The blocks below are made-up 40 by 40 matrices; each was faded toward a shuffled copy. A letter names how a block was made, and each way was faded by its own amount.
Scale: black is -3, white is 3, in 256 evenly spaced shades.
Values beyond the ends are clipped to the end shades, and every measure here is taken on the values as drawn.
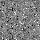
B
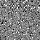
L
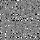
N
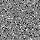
L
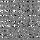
N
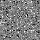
L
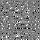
N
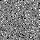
B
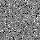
B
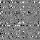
N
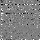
N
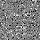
L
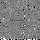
N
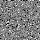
L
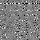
N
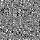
L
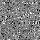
L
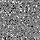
L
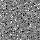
B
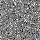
B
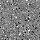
B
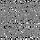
N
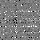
N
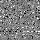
L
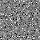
L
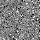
B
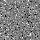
B
